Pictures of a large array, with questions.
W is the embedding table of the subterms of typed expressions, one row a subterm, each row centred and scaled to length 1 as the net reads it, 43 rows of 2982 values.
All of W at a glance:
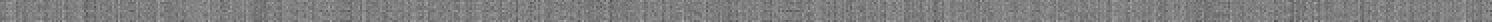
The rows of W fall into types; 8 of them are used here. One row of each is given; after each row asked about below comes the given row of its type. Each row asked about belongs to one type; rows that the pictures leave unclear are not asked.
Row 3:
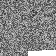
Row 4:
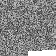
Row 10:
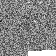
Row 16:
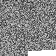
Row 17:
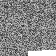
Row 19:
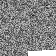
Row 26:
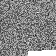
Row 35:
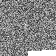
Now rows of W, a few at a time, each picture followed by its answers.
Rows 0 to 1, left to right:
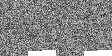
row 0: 4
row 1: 3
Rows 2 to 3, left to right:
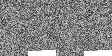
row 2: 16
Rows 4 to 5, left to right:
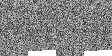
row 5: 26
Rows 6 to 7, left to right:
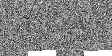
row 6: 10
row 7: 4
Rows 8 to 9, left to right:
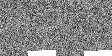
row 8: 17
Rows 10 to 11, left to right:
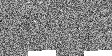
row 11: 3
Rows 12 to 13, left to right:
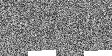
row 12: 16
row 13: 16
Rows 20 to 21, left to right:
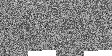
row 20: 10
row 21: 4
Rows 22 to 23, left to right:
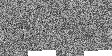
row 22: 10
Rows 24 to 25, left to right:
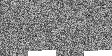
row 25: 19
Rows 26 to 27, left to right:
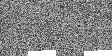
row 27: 17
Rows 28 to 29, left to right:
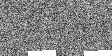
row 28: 35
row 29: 26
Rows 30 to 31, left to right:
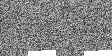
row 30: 26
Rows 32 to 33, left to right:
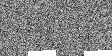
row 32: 26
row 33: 3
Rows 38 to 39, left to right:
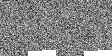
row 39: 4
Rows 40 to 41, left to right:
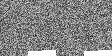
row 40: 26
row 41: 3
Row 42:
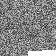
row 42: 4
